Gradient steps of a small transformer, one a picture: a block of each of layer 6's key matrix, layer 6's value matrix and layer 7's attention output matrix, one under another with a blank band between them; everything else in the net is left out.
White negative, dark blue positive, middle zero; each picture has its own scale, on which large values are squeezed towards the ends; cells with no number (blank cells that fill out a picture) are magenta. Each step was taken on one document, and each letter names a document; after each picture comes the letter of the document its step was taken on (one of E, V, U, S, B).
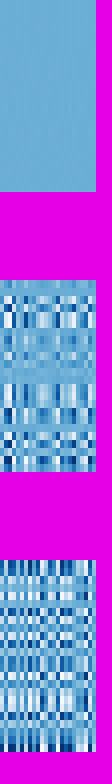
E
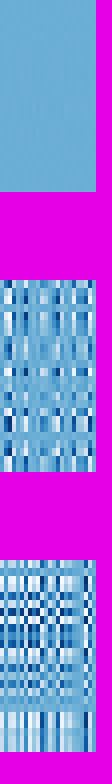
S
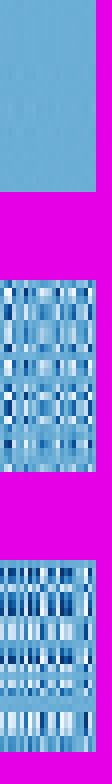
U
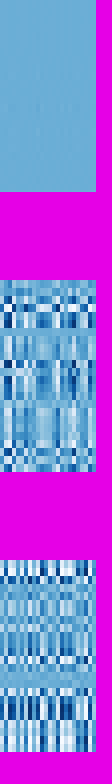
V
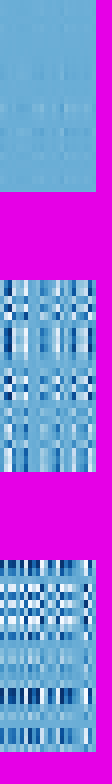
S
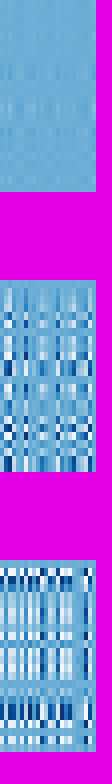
E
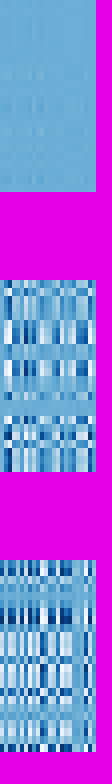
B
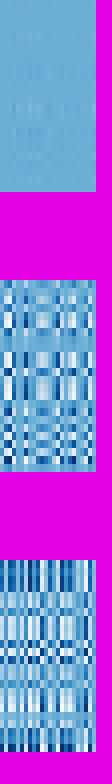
E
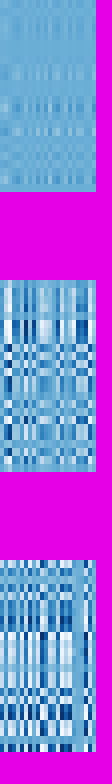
B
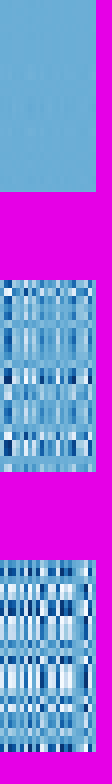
U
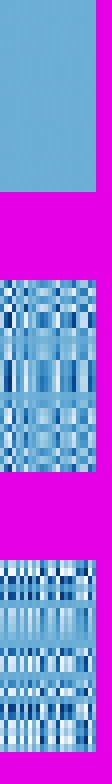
V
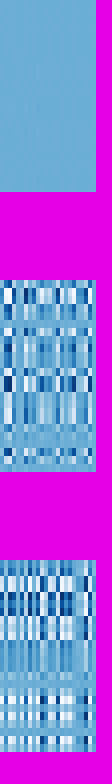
U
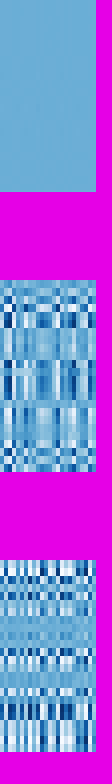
V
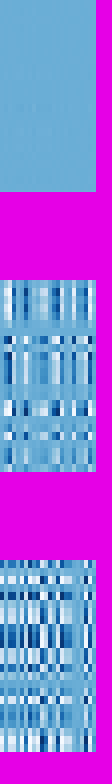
S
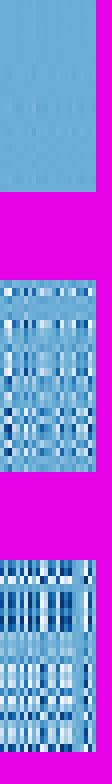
B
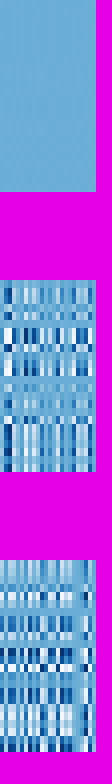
B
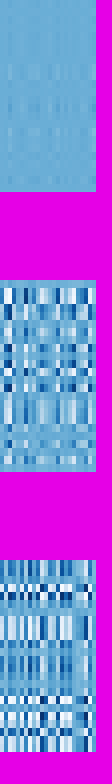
U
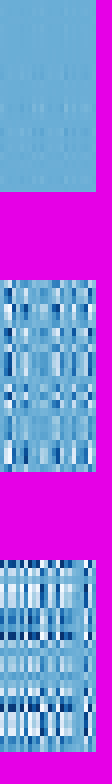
S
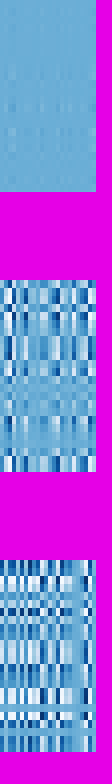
S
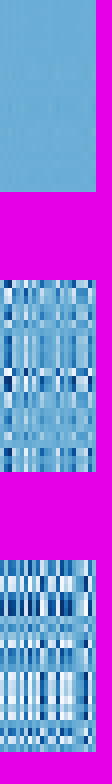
U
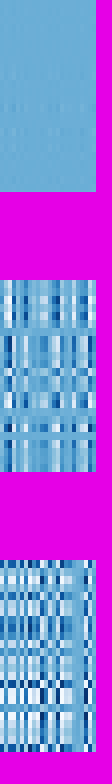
S
